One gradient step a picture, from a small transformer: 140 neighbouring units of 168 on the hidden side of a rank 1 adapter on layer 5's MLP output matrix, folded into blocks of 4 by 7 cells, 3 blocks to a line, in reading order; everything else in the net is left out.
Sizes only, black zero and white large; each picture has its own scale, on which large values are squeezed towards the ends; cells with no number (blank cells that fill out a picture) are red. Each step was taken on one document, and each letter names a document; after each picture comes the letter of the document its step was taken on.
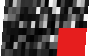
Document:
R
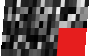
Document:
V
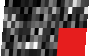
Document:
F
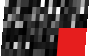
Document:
V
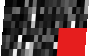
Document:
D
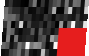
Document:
F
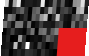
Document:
V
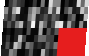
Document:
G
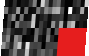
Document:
G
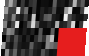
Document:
F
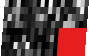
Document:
V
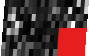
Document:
F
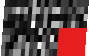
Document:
G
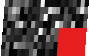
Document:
R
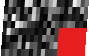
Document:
G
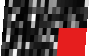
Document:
G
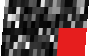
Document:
R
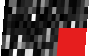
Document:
D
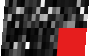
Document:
V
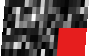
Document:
G
